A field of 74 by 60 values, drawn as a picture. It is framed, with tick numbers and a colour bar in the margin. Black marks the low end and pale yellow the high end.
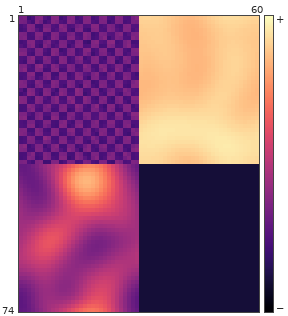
It is made of 2 by 2 panels. Panel 1,1: low, checkered. Panel 1,2: very high, smooth, faint in contrast. Panel 2,1: middling, smooth, strong in contrast. Panel 2,2: very low, flat.
